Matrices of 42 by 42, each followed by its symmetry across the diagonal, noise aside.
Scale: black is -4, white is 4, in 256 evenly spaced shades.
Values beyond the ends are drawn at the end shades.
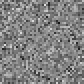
symmetric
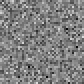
symmetric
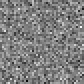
antisymmetric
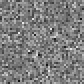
symmetric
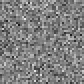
antisymmetric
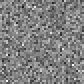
neither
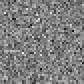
neither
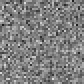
antisymmetric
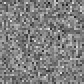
neither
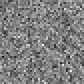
neither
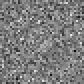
symmetric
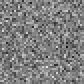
antisymmetric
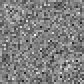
symmetric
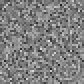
symmetric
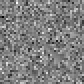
antisymmetric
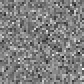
neither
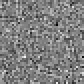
antisymmetric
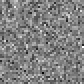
neither
